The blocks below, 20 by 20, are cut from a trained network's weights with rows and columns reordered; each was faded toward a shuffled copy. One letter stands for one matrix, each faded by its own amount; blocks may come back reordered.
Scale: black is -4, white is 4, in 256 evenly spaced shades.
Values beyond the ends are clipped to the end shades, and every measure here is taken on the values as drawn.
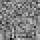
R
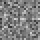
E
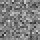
R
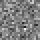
E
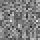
R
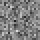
R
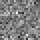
E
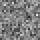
R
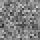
E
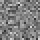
R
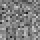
R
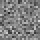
R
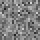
R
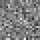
E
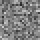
R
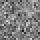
R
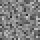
R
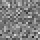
E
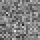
R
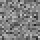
R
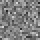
R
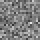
R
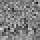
E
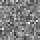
E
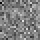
E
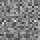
E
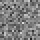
R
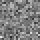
R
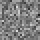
R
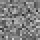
R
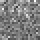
E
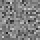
R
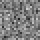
R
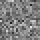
E
